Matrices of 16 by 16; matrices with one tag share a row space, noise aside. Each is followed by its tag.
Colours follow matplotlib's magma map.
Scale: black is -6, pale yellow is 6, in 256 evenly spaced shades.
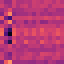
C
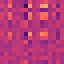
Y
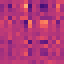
Y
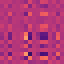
Y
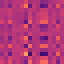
Y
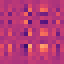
Y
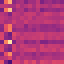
C
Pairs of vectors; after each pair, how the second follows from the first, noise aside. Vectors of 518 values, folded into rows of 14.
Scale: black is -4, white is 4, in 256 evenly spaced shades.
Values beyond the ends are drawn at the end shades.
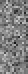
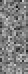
wrapped around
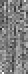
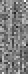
reversed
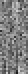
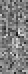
wrapped around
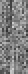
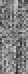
reversed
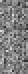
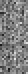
reversed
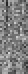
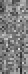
reversed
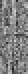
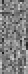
wrapped around
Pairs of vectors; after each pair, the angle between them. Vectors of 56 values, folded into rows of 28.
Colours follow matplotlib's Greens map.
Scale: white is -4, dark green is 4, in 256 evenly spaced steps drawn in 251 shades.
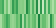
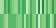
nearly opposite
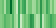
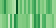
partly opposed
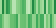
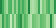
orthogonal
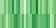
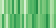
nearly parallel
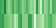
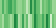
partly opposed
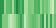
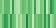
partly opposed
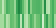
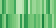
nearly opposite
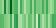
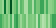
nearly parallel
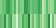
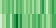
partly opposed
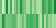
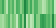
partly opposed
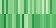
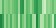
orthogonal
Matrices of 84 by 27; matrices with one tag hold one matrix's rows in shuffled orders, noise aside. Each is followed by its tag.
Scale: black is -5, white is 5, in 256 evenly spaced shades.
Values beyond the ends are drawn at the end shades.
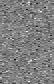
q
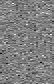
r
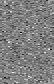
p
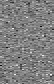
r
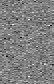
p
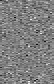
q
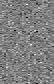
q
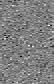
p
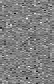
q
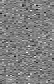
q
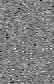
r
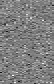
r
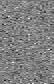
p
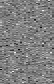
r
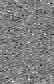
p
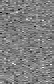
r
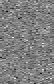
r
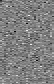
q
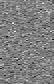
r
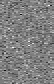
p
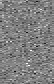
q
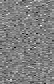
q
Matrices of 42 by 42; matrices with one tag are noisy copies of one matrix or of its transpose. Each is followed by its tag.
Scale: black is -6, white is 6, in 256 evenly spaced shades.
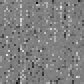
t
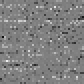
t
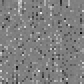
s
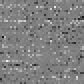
t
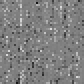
t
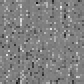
t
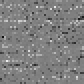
t
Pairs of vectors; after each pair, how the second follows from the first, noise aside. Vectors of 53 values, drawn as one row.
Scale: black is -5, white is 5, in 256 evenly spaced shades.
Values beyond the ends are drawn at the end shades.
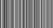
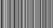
negated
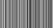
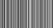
negated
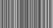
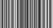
scaled up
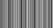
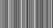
negated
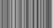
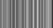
negated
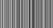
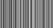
negated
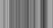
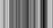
scaled up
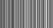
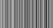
negated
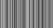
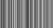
negated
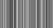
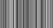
negated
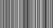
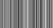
negated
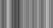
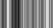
scaled up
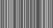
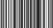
scaled up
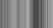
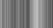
negated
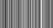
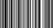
scaled up
